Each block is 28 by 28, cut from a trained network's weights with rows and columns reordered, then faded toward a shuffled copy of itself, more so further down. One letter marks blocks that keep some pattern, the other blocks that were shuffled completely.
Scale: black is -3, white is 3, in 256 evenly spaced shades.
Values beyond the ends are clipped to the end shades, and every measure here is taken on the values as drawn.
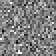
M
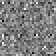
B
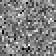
M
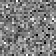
M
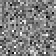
M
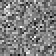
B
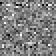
B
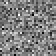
B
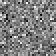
B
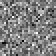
B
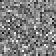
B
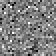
M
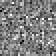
B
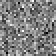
M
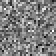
M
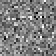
B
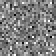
B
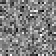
B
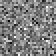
M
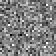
M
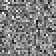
M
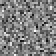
M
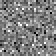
M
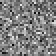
M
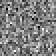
M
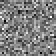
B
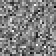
M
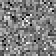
M
